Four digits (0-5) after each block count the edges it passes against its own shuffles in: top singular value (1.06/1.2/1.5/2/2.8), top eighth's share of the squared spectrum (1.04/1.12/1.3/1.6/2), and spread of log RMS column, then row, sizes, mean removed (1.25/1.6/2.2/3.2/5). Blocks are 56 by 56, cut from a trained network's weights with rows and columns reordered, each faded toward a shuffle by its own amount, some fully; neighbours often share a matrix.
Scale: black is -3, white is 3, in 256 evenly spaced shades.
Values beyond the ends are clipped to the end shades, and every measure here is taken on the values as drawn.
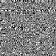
3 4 1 2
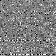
3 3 0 2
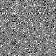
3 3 1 1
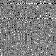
3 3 0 2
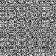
4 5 2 1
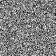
0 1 0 0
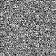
2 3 1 1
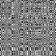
4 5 4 3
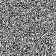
0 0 0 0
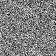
1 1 0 0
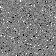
0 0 0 0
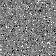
0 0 0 0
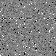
2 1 0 0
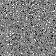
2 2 0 0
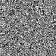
2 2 0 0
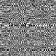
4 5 2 3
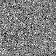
2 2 0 0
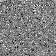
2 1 0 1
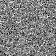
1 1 0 0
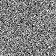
0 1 0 0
